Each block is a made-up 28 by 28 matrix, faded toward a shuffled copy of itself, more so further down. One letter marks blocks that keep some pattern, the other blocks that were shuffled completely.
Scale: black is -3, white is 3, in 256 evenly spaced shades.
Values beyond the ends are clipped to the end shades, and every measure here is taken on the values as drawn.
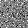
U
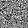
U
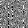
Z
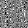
Z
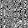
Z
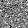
U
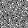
U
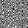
Z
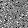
U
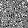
U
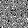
U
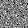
U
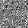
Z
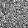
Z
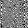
Z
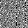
Z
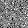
U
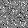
U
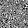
U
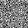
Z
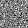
U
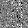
Z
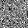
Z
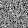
U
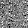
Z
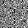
Z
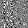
Z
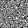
U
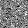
U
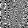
Z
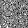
U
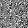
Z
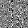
Z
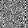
Z
